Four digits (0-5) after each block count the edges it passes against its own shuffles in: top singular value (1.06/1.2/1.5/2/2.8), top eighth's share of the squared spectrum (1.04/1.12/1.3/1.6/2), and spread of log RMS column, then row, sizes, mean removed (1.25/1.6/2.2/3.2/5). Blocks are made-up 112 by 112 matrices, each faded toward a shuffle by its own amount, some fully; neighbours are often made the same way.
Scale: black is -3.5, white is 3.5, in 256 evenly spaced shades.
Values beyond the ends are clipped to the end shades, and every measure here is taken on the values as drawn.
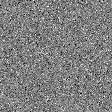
0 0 0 0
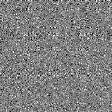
4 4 2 3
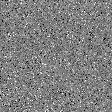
0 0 0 0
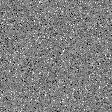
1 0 0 0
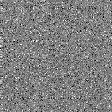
4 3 1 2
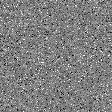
1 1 0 0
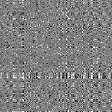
5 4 3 3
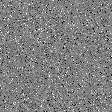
0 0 0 0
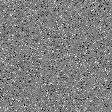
2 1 0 0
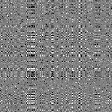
5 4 4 4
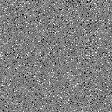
4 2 1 1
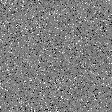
0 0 0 0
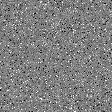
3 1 0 0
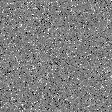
1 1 0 0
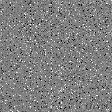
4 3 2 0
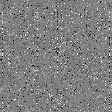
4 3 2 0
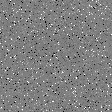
0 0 0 0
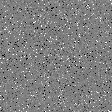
2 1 0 0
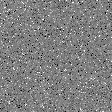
0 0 0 0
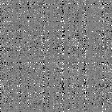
2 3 4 3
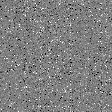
1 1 1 1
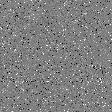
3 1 0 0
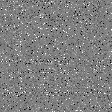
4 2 0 1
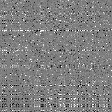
5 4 2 3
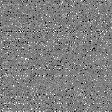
4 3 2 2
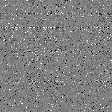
4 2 1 1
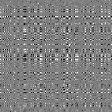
5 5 4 4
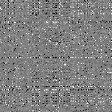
5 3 2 3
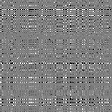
5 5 3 4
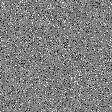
2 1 0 0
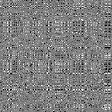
5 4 3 3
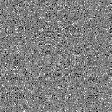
4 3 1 2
